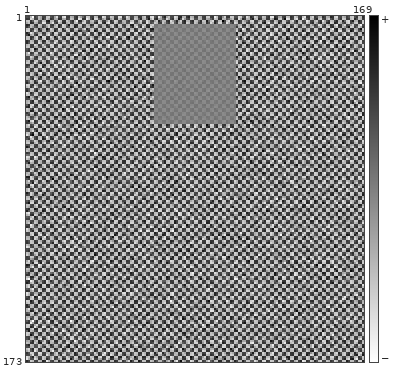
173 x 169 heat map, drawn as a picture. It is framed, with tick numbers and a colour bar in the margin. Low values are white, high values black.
Slope: none. Histogram: two levels. Odd rows or columns: none. Odd patch: calmer, in the top middle. Mirror symmetry: none. Calmest part: top middle. Grain: checkered.
